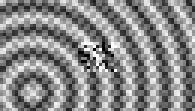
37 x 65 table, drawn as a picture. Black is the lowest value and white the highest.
Slope: none. Odd patch: rougher, in the centre. Mirror symmetry: none. Roughest part: centre. Rings: centred on the bottom left.
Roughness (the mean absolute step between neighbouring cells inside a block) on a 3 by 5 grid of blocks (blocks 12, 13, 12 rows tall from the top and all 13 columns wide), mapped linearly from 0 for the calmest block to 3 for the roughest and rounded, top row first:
0 0 0 0 0 | 0 0 3 0 0 | 0 0 0 0 0
